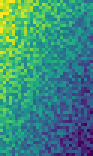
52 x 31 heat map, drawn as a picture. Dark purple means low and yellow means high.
Slope: up to the top left. Stripes: none. Odd rows or columns: none. Ninth with the lowest average: bottom right. Average level on the scale: 50%. Grain: fine.
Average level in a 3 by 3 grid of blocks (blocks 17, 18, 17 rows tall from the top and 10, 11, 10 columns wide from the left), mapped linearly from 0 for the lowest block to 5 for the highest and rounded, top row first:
5 4 2 / 4 3 1 / 3 1 0
